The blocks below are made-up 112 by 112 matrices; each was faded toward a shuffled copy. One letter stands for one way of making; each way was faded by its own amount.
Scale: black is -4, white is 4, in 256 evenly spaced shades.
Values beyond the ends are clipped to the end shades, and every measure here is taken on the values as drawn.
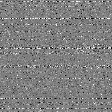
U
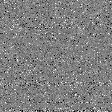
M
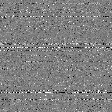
U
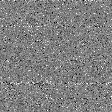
M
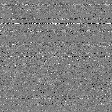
U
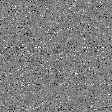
M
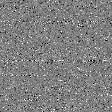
M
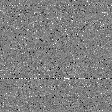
M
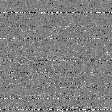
U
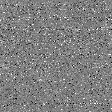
M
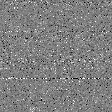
M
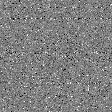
M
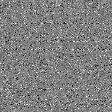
M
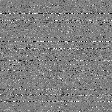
U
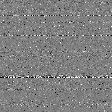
U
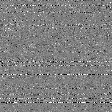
U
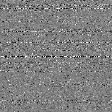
U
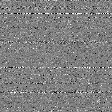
U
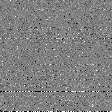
U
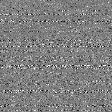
U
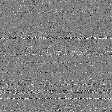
U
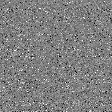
M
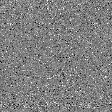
M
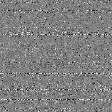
U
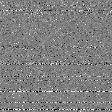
U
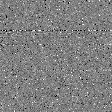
M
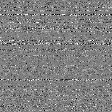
U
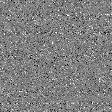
M
